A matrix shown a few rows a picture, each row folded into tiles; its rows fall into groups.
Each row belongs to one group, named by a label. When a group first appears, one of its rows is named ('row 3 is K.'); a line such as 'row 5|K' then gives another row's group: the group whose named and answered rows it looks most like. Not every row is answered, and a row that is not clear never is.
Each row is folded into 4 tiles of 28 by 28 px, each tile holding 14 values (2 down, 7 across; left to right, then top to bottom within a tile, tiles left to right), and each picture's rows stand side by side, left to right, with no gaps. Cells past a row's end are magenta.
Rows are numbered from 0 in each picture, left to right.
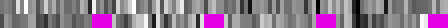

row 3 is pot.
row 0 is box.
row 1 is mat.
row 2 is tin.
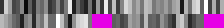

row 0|tin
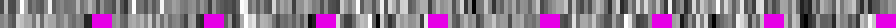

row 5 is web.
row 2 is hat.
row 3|mat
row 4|tin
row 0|hat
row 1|hat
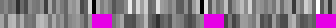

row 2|box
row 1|box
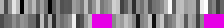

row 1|web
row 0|pot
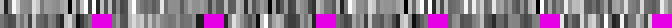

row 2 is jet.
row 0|box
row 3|box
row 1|hat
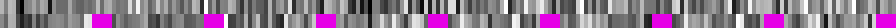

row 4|web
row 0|pot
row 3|tin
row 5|hat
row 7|mat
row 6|web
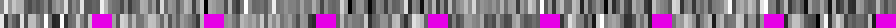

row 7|jet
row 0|mat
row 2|hat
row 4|box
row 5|jet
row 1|tin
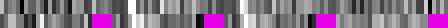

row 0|jet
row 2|hat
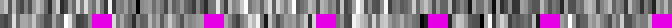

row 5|tin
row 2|mat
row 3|hat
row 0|web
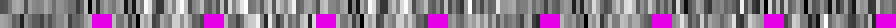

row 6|tin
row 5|web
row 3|web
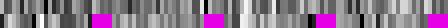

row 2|hat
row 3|web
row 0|jet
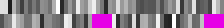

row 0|web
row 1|mat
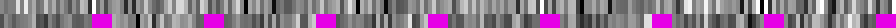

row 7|web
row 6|box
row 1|web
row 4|box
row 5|pot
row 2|pot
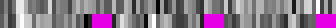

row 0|hat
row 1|jet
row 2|box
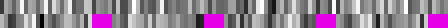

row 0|mat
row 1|hat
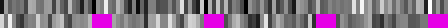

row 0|tin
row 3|box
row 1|tin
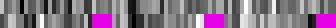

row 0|jet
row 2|hat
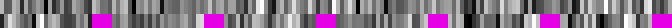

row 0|jet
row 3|pot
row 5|mat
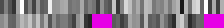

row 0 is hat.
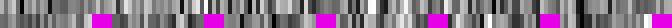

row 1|box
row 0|pot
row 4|jet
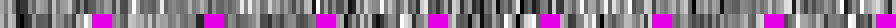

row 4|tin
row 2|box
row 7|web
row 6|pot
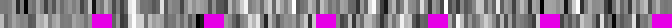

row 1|hat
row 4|tin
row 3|web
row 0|tin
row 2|mat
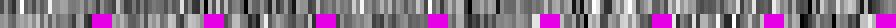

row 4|pot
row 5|web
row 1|tin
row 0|hat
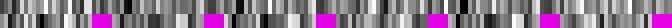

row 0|mat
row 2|mat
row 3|web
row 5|mat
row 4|mat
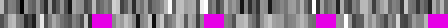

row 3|tin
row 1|web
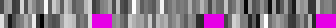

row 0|mat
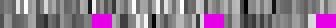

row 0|box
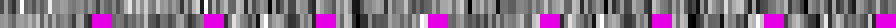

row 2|jet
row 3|pot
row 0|hat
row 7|jet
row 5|jet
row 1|box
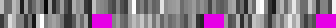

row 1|hat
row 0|jet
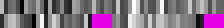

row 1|hat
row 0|jet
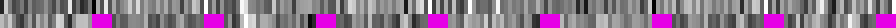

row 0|tin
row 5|tin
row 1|box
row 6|box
